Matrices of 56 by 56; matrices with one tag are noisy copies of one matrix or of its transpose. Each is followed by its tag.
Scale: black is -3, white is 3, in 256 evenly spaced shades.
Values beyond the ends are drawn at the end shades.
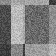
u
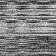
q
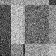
u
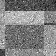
u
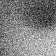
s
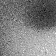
s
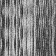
q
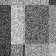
u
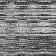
q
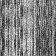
q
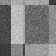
u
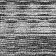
q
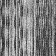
q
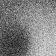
s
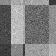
u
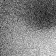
s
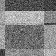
u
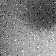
s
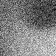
s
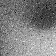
s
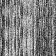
q
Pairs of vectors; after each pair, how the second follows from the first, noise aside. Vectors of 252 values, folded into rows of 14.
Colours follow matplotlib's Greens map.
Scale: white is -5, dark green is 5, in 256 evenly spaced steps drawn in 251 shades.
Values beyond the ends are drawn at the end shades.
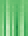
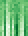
scaled up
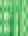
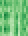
negated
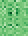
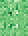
sign-scrambled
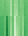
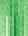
negated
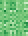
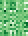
scaled up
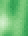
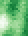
scaled up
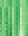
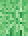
sign-scrambled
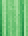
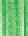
negated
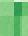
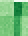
scaled up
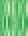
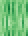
negated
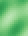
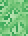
sign-scrambled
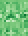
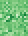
sign-scrambled
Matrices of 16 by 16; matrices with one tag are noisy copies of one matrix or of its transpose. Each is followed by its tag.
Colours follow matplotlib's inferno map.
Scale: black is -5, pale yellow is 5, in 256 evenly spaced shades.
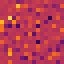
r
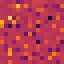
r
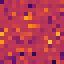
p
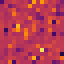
p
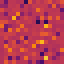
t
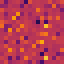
t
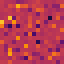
r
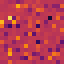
r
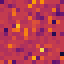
p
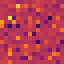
r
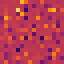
r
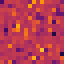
p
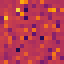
r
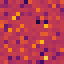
t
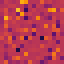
r
